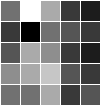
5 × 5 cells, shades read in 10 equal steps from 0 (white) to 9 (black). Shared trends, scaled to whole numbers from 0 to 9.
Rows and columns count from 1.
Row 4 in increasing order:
2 3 4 6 7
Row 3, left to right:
6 3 4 7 8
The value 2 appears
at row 4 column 3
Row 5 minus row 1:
0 5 0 0 -2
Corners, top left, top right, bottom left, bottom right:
5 8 5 6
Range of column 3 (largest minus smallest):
3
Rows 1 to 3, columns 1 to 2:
5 0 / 7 9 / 6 3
